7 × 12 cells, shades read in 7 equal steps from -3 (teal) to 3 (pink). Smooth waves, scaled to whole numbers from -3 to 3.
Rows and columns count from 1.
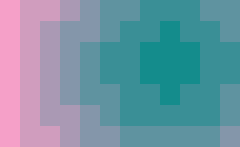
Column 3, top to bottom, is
2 1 1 1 1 1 2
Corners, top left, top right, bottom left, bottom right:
3 -1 3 0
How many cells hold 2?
9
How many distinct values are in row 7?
5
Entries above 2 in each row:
1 1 1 1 1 1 1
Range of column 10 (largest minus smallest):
2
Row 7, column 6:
0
